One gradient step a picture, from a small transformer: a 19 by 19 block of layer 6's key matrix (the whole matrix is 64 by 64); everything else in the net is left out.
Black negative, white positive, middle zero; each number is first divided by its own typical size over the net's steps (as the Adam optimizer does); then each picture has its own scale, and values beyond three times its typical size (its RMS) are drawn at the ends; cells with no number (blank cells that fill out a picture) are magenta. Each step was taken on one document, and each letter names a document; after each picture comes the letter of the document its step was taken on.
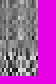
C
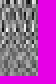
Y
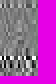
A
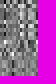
C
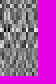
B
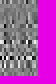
A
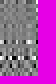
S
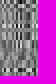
C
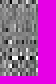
S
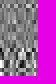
B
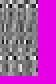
S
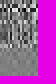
Y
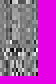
C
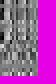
Y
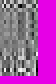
C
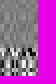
B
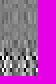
A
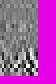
B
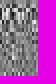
Y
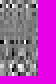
S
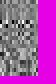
Y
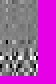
S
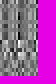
C
